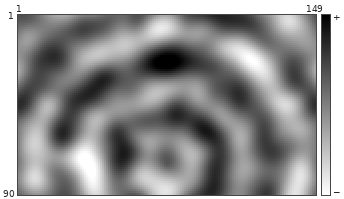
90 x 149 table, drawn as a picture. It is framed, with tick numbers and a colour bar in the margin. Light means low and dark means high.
There is no overall slope. The ninth with the lowest average is the bottom left. The histogram is bell-shaped. Rings spread out from the bottom middle. The field is smooth, with broad soft blobs. There are no lone odd cells.
